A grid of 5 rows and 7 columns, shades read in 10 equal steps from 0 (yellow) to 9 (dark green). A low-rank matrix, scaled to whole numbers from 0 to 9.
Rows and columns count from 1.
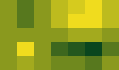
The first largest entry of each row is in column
2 2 1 6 6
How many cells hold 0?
4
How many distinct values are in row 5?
4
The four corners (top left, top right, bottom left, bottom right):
4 2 4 4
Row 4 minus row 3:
0 -4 0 3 5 6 2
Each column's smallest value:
4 0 4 2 0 0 2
